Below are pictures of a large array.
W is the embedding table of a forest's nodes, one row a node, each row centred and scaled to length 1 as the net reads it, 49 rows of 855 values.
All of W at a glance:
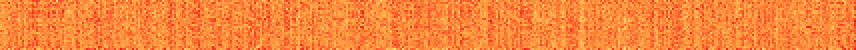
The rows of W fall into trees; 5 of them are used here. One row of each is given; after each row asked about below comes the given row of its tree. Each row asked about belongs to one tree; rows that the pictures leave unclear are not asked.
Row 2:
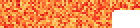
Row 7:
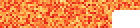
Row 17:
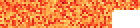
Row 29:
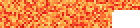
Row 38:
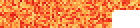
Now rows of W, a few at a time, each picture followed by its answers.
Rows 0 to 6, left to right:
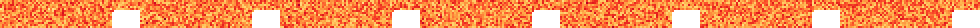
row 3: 2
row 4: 7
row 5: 17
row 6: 17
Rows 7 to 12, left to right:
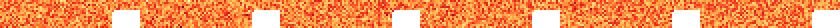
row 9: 2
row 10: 17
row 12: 17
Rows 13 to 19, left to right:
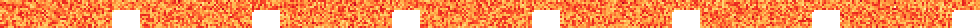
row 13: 17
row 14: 2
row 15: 17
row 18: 38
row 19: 38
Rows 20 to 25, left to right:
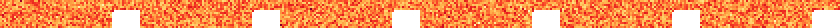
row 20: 38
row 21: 2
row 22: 17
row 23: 29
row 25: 7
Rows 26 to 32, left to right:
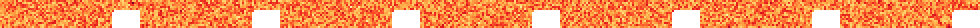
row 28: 17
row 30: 2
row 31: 17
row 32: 2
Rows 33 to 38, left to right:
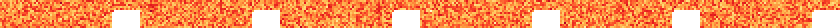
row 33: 29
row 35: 2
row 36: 29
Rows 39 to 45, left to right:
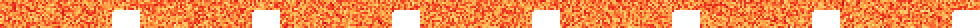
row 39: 17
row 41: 2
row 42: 17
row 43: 2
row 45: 2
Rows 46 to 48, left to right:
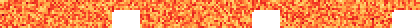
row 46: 7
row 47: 2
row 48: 38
